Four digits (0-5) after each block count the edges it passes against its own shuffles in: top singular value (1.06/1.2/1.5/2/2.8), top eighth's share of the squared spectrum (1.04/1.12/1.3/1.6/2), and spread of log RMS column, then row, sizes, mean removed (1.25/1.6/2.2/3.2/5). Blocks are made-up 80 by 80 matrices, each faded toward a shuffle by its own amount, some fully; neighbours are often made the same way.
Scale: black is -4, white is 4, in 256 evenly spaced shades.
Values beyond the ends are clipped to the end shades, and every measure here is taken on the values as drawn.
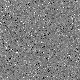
0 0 0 0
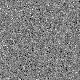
0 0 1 0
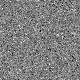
0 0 0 0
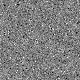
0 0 0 0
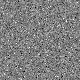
0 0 0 0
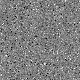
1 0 0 0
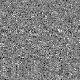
3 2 1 1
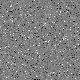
0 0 0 0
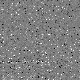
3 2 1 1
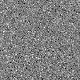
3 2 0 1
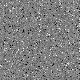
3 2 1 0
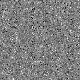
3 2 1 0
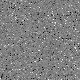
1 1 0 0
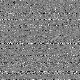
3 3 0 3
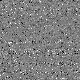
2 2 0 2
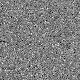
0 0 0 1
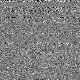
1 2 0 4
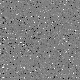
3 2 1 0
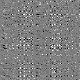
4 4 3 3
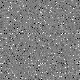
3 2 1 1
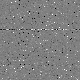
3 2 0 0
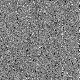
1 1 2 0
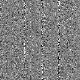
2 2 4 0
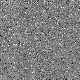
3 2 0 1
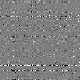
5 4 1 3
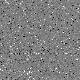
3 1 0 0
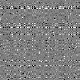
5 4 2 3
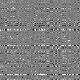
5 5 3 4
